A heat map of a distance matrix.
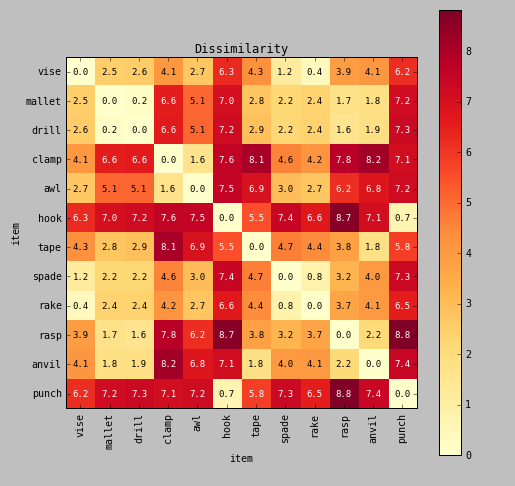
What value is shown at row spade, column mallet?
2.2
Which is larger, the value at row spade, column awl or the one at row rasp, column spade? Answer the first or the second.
the second
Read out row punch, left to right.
6.2 7.2 7.3 7.1 7.2 0.7 5.8 7.3 6.5 8.8 7.4 0.0
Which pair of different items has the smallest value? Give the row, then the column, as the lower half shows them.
drill, mallet
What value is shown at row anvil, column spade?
4.0
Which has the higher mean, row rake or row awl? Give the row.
awl
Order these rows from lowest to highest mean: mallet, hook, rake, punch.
rake, mallet, punch, hook
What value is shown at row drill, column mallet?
0.2
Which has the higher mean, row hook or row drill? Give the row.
hook
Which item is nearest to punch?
hook
